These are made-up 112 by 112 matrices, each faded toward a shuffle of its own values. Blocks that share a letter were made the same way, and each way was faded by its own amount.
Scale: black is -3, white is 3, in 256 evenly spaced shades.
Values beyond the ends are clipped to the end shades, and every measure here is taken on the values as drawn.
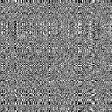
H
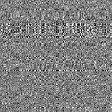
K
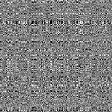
K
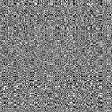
K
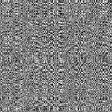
H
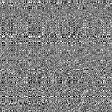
K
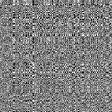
H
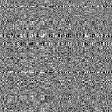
K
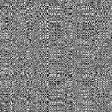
H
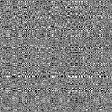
K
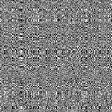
H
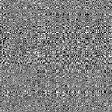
K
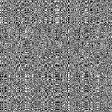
H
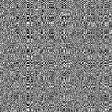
H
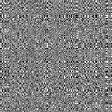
H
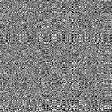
K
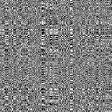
H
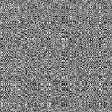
H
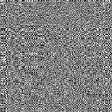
H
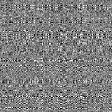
K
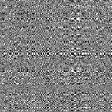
K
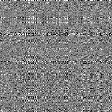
K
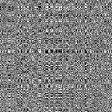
H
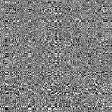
K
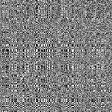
H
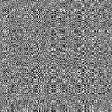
H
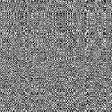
H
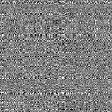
K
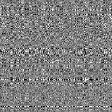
K
